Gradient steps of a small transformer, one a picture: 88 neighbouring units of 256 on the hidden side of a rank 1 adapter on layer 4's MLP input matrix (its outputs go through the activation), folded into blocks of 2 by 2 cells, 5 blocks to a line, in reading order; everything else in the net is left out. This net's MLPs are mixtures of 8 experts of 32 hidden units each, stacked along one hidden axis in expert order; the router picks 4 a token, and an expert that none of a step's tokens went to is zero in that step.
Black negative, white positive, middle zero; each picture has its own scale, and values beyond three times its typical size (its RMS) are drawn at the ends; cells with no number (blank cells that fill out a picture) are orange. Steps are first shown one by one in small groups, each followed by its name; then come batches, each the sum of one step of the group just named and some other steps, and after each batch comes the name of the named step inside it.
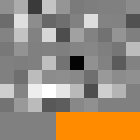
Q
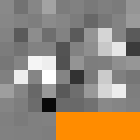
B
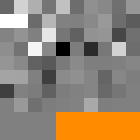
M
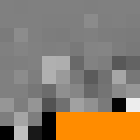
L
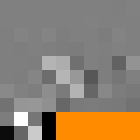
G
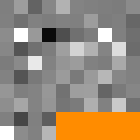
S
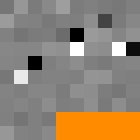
S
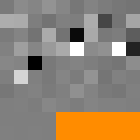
M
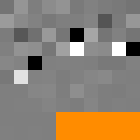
Q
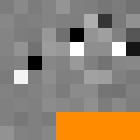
S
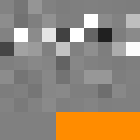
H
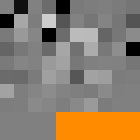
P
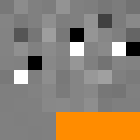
P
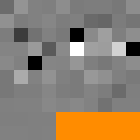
P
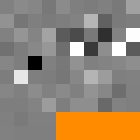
H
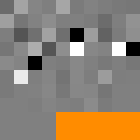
H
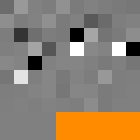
P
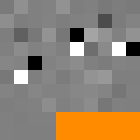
P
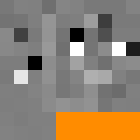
P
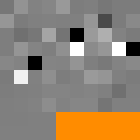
H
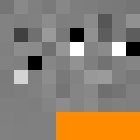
P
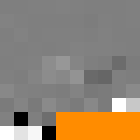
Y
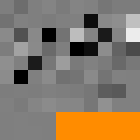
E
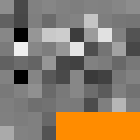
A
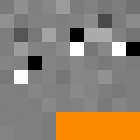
A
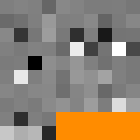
Y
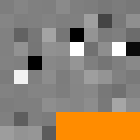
Y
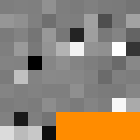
Y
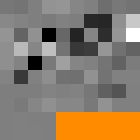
E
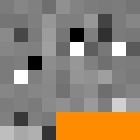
Y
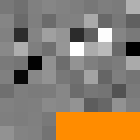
A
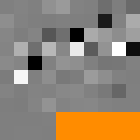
E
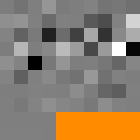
E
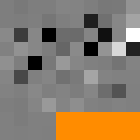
E
